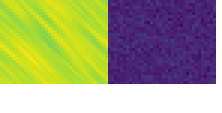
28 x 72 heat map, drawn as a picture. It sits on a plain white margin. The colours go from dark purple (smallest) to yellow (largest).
The table splits into one row of 2 panels. Panel 1,1: very high, slanting down to the right, faint in contrast. Panel 1,2: very low, fine-grained, faint in contrast.
